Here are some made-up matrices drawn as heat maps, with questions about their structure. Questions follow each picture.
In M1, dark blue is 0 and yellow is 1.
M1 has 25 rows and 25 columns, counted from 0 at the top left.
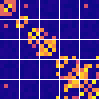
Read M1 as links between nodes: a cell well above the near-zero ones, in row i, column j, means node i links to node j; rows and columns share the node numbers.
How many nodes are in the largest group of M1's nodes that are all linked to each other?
5
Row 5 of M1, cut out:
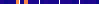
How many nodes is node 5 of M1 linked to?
2
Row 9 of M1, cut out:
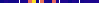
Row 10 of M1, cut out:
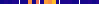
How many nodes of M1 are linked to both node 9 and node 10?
2
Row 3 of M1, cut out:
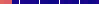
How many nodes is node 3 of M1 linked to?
3
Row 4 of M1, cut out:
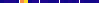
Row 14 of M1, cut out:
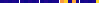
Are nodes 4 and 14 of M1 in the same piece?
yes
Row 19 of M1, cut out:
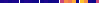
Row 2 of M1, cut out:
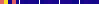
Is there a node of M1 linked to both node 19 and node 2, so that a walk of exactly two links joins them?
no
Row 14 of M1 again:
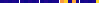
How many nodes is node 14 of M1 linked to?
4
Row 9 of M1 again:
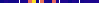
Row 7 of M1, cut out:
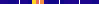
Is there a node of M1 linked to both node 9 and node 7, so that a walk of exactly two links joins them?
yes
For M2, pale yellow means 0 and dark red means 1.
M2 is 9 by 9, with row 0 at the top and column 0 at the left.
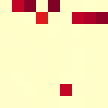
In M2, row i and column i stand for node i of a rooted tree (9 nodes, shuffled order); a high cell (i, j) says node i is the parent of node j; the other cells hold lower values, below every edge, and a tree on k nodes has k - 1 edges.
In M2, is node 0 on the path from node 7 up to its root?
yes
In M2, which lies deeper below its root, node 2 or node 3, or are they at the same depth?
node 3
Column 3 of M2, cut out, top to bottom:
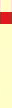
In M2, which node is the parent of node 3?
1
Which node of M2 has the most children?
1
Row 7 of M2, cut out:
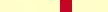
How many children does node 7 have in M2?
1
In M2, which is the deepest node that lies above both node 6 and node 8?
1
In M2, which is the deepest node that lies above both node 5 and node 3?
1
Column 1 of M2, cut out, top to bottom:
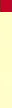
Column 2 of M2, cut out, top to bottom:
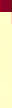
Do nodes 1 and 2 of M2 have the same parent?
yes
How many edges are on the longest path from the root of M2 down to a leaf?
3
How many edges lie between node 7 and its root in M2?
2
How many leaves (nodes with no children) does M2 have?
6
